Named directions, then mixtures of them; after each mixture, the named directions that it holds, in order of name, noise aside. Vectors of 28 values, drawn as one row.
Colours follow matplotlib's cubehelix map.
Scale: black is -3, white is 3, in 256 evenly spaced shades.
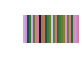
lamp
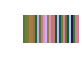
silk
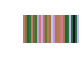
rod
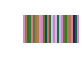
rod, silk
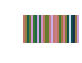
lamp, rod, silk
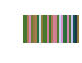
lamp, rod, silk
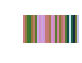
rod, silk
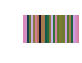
lamp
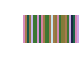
lamp, rod, silk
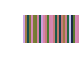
lamp, silk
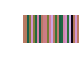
lamp, silk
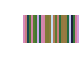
lamp, rod, silk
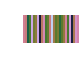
lamp, silk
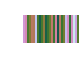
lamp, rod, silk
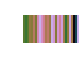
lamp, rod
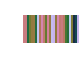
rod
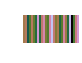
lamp, rod, silk
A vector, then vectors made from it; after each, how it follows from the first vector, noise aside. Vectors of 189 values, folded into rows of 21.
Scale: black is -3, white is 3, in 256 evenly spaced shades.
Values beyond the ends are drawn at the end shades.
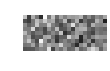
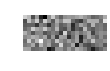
sign-scrambled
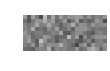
shrunk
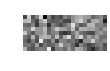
sign-scrambled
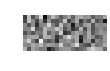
sign-scrambled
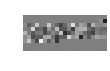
partly zeroed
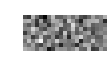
sign-scrambled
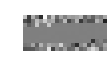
partly zeroed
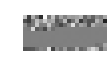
partly zeroed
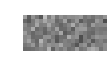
shrunk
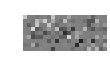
partly zeroed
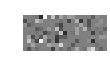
partly zeroed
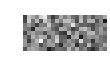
sign-scrambled
